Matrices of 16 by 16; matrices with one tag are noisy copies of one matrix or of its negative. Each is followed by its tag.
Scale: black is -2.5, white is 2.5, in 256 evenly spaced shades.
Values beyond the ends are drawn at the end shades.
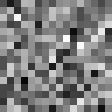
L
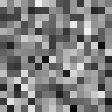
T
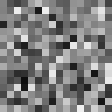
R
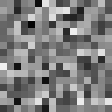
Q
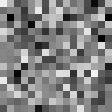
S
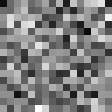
S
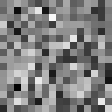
R
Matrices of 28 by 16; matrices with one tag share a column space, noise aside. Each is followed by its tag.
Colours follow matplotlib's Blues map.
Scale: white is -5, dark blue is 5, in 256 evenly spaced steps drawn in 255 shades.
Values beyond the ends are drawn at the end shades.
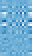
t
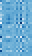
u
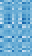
u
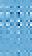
t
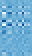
t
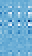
t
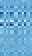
t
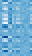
u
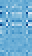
t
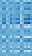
u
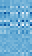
t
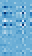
t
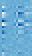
t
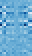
t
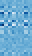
t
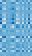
u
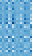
u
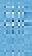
t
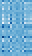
u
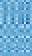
u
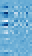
t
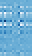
t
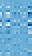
t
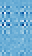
t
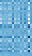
u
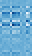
t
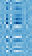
u
